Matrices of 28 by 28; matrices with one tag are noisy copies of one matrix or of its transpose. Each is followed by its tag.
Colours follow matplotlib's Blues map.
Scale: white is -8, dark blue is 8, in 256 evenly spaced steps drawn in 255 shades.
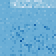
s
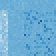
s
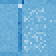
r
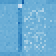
r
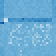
r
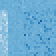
s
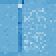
r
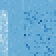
s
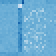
r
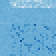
s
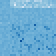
s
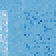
s
